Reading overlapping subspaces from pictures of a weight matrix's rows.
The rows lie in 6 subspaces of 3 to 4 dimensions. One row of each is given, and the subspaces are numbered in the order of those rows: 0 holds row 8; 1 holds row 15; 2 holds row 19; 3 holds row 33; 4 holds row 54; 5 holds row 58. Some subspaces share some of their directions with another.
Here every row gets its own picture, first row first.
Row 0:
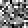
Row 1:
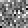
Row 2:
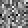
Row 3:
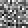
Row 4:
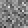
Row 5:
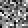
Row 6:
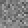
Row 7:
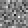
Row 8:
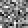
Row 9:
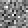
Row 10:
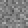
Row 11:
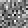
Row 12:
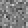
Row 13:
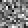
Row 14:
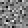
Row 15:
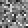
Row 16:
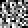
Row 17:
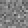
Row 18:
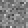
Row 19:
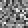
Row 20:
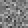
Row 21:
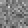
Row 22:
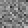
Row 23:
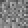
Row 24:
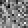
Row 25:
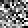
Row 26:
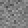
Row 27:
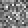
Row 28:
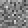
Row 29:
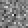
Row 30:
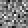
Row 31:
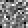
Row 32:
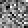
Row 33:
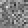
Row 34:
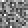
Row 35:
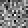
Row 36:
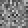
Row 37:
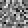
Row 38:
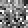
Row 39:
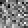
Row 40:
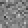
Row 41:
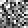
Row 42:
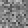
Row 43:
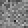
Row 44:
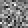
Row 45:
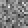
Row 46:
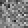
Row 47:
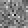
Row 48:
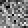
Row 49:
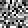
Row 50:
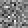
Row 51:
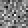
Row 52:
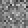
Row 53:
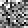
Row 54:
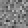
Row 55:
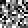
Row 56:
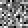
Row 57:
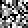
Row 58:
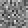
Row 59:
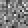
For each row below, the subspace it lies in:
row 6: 2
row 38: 0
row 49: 5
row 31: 4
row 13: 2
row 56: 3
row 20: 0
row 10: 2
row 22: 3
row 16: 4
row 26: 4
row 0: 2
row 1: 0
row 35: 0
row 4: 3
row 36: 5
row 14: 4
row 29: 1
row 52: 2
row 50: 0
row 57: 5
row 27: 2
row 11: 0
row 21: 5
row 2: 5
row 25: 2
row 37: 2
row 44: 0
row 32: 3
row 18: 4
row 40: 4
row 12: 4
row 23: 4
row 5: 0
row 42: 1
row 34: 4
